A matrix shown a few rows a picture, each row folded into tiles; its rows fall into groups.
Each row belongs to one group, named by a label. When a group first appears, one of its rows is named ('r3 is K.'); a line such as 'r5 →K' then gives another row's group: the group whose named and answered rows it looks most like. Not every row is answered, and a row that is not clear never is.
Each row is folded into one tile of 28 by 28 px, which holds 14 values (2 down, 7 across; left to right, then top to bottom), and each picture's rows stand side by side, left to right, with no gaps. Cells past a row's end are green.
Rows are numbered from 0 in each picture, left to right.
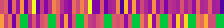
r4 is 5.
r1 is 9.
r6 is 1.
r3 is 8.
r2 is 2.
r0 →5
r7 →1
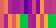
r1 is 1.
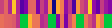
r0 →1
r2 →9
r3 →8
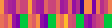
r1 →2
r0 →2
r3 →9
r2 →1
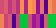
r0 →5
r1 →9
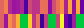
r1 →2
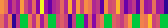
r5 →1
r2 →5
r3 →9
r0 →5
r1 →1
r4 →8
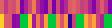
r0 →2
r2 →2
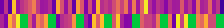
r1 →8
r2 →9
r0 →1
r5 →8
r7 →1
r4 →5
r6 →1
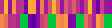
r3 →8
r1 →9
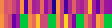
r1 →1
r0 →5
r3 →8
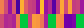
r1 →1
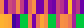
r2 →1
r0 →2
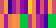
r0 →8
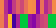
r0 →2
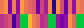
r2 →9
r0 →5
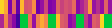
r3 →8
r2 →2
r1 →8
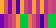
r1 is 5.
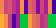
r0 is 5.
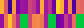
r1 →1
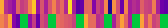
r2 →1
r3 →5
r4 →1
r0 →2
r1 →9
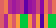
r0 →8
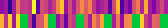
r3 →8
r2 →9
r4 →9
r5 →8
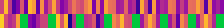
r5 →1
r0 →8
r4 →1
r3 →5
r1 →9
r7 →1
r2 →2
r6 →9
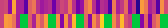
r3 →8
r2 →1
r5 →9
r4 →1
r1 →8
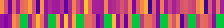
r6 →2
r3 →5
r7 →5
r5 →5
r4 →2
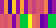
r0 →5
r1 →2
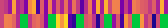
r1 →5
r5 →5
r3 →5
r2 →2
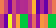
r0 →1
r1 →9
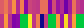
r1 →2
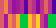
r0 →8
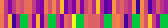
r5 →2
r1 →2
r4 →5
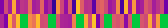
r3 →2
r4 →5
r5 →8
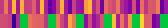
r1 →1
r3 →9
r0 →5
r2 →8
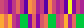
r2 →1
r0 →2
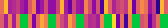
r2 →8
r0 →8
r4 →2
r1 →8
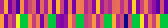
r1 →5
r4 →5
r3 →1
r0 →8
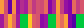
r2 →2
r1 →2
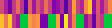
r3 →9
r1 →2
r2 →2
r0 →2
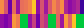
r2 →8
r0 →9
